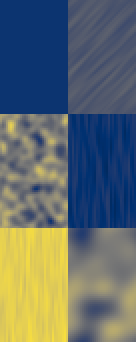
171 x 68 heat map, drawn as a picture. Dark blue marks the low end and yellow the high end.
The table splits into 3 rows of 2 panels. Panel 1,1: very low, flat. Panel 1,2: low, slanting up to the right, faint in contrast. Panel 2,1: middling, blotchy, strong in contrast. Panel 2,2: very low, streaked downward, faint in contrast. Panel 3,1: very high, streaked downward, faint in contrast. Panel 3,2: middling, smooth, strong in contrast.
